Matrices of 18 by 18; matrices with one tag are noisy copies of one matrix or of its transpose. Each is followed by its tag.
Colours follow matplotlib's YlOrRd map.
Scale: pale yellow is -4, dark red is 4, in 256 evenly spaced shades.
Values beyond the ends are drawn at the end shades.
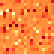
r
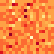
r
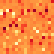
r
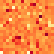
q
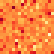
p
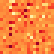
r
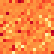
p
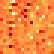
r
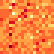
r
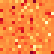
p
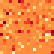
p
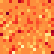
p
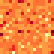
p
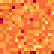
p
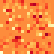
q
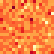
p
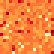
p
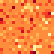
p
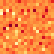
r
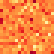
p
